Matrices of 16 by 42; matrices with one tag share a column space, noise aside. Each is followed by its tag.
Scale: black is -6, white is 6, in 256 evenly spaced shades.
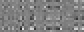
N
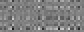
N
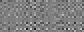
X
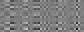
X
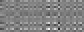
X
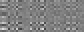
X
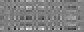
N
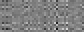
X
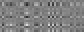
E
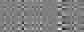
X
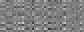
X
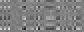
N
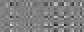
E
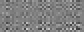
X
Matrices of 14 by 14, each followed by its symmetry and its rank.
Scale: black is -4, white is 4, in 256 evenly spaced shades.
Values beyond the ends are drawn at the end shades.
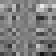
neither, rank two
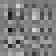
neither, rank two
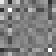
symmetric, rank two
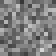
neither, full rank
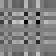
neither, rank one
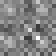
symmetric, rank three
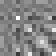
symmetric, rank three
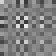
symmetric, rank two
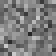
neither, full rank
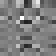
neither, rank two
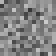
neither, full rank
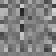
neither, rank two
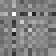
symmetric, rank two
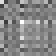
symmetric, rank two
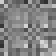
symmetric, rank three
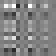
neither, rank one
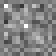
symmetric, rank three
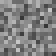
neither, full rank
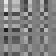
neither, rank one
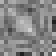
symmetric, rank three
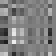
neither, rank one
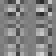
neither, rank one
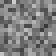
neither, full rank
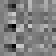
neither, rank two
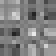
symmetric, rank two
